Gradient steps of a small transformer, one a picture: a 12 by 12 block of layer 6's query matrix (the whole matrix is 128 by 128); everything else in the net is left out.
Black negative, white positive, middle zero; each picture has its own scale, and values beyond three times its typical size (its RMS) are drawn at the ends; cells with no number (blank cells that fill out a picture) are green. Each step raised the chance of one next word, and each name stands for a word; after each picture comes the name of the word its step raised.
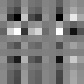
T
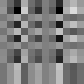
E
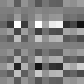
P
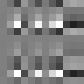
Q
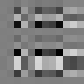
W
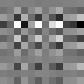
T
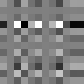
P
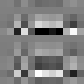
Q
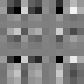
E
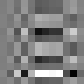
E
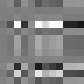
P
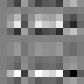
Q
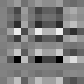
E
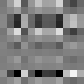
T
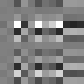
P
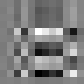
T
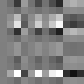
Q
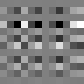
E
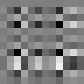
W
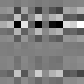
E
